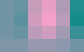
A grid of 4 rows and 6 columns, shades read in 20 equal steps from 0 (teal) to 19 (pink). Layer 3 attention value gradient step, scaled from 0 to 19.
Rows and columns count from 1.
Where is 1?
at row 1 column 6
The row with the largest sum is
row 2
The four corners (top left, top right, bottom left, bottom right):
8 1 9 8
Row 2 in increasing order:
0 6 8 14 16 19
